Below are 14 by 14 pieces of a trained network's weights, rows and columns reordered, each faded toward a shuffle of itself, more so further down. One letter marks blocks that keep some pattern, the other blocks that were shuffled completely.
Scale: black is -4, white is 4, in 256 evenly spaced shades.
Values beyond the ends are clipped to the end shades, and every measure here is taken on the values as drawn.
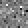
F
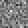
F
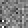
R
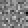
R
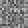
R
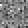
F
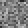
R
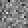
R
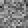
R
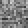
R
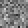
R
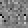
R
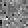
F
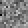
F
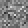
F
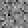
F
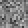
F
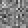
R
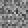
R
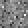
F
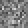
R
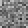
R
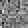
R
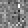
R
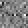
R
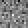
F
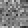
R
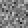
F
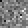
F
